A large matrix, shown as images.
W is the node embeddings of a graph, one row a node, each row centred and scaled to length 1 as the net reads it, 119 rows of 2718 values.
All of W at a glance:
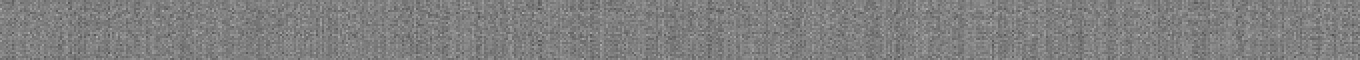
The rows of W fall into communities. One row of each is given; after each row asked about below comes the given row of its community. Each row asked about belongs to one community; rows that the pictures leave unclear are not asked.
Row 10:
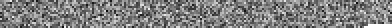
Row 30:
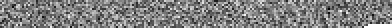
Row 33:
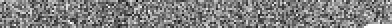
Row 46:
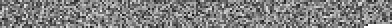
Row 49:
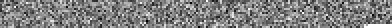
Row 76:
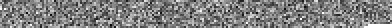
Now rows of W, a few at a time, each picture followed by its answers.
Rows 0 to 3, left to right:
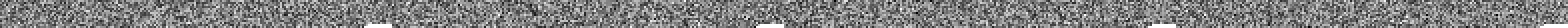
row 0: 46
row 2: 10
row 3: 76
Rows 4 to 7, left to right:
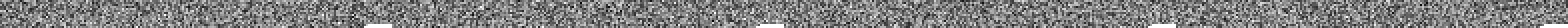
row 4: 10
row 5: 76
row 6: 46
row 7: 10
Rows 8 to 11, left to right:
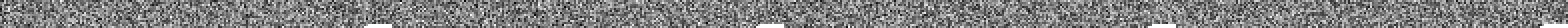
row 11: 46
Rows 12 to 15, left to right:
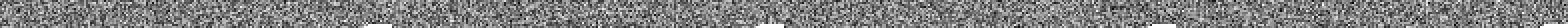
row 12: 49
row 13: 33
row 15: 30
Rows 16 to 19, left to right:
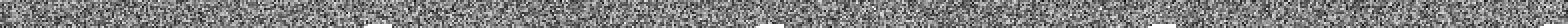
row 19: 10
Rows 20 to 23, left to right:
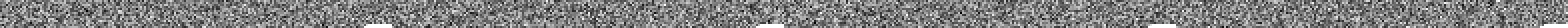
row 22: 49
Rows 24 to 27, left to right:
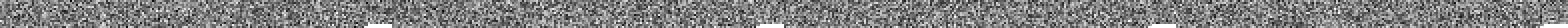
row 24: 33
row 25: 46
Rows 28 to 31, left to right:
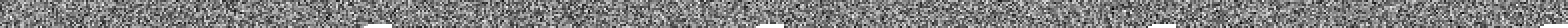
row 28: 49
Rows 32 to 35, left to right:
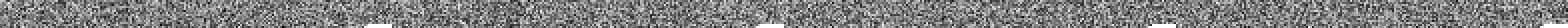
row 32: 33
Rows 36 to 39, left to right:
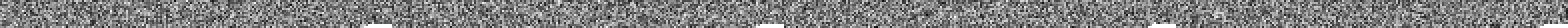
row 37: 49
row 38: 46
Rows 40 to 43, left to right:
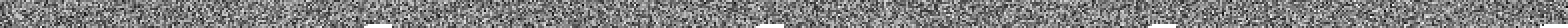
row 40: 49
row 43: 76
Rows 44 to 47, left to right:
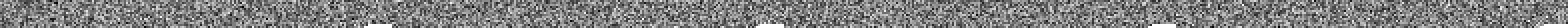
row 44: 10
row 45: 10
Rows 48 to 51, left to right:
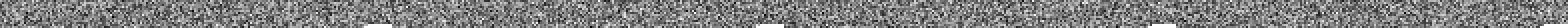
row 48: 49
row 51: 10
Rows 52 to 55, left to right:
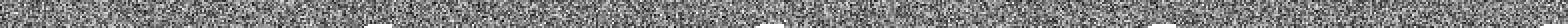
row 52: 30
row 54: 49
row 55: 46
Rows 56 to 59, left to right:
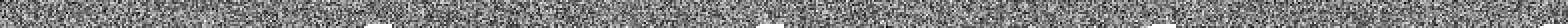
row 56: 46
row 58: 49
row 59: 30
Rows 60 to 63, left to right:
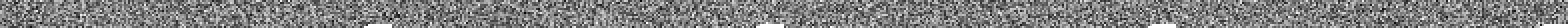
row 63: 76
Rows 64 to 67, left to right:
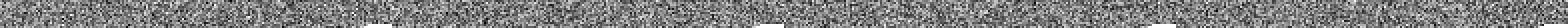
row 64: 76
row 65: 76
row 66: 76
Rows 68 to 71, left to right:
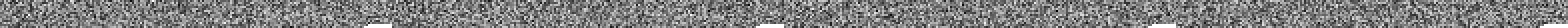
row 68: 10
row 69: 10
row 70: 33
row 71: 10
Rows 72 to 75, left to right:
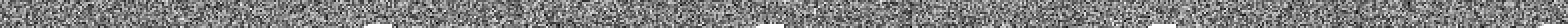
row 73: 76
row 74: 33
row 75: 49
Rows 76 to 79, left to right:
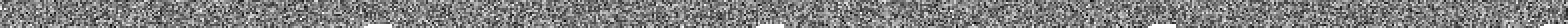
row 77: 46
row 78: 30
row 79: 30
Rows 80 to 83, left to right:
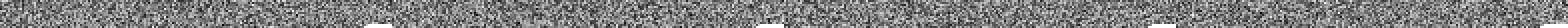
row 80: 10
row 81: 46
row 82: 10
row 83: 46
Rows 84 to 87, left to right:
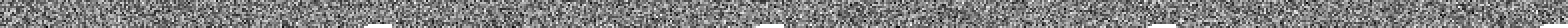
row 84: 10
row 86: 76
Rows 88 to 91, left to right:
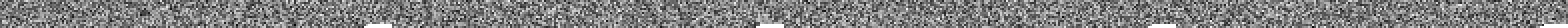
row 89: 46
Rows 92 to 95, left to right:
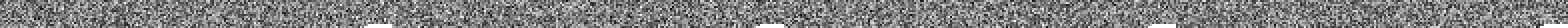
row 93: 33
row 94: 76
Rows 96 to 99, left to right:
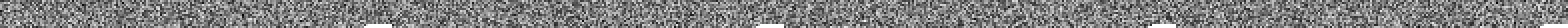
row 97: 46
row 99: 46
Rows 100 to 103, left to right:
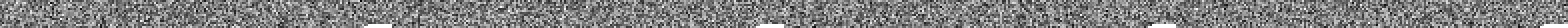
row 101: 10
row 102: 33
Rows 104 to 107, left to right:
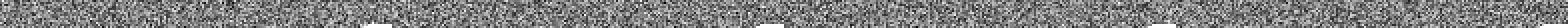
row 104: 49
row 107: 76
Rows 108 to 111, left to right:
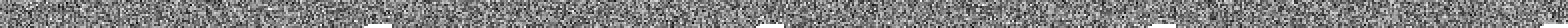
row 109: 30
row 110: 10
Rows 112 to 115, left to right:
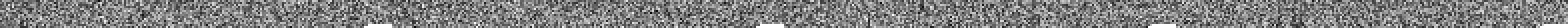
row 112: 10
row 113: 46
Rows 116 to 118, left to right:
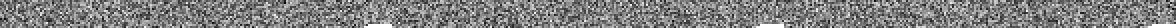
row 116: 46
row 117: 46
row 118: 49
